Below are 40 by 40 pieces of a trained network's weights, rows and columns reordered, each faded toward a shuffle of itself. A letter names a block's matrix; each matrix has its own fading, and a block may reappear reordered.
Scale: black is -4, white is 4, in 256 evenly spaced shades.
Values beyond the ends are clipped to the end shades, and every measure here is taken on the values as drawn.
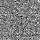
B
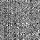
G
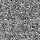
B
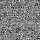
B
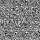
B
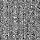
G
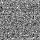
B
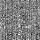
G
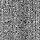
G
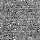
B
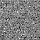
B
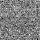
B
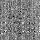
G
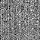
G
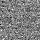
B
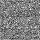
B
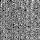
G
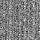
G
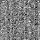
G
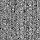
G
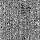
G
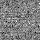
B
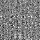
G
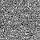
B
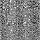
G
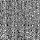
G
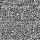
B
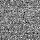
B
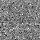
B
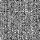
G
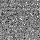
B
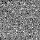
B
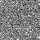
B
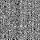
G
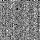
G
